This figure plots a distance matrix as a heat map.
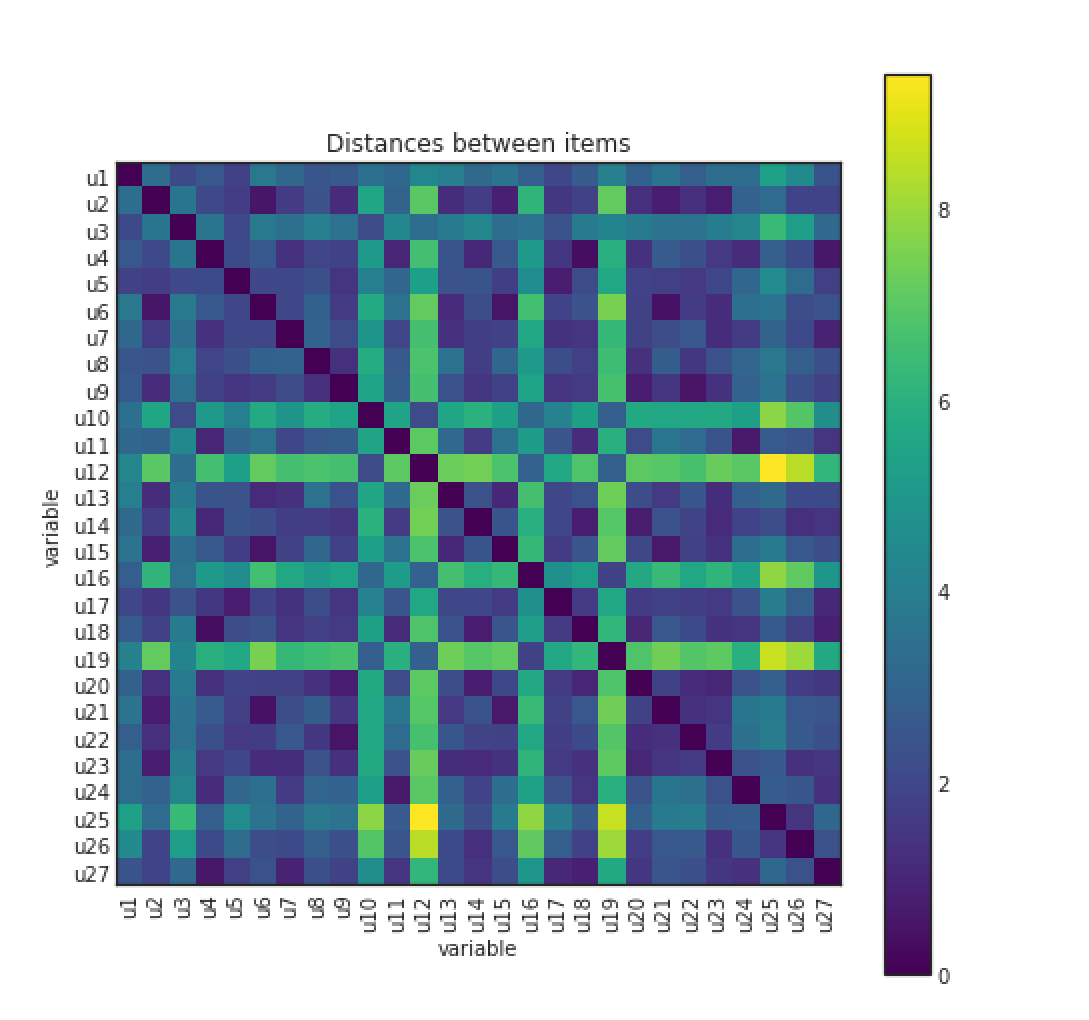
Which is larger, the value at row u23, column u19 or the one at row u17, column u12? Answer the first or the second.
the first
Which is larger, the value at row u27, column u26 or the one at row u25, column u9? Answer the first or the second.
the second
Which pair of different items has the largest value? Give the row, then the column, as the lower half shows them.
u25, u12
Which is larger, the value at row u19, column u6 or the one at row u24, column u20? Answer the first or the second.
the first
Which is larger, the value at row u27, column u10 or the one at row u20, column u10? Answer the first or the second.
the second
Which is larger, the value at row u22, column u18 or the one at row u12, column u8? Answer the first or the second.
the second
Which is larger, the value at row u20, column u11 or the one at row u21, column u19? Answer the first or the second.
the second
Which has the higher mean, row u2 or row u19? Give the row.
u19
